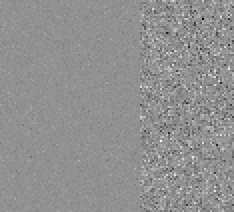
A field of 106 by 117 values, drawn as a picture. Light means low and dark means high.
Grain: fine. Seam: vertical, 60% of the way across, the left part calmer. Slope: none. Mirror symmetry: none. Histogram: heavy tails on both sides. Stripes: none.
